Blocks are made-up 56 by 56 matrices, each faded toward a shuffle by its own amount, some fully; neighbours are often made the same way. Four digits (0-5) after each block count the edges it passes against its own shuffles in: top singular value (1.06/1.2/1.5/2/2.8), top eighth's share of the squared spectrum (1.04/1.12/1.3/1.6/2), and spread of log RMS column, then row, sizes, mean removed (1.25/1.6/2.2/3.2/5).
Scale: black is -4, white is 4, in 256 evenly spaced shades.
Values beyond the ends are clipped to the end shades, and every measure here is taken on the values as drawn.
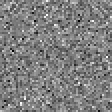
0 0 0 0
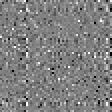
4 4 2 2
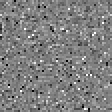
2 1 0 0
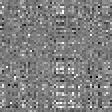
4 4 2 3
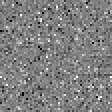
0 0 0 0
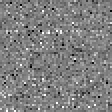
2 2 0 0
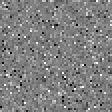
1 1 0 0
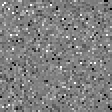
0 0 0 0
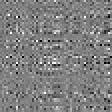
4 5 3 3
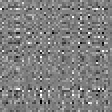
4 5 3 3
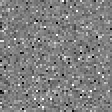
3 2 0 0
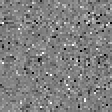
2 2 0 0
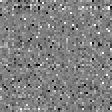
3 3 1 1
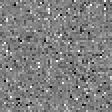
1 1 0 0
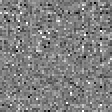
3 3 1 1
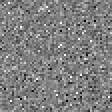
2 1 0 0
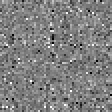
3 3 1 1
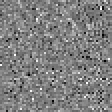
3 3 1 1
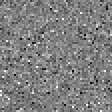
1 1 0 0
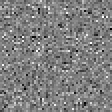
3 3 1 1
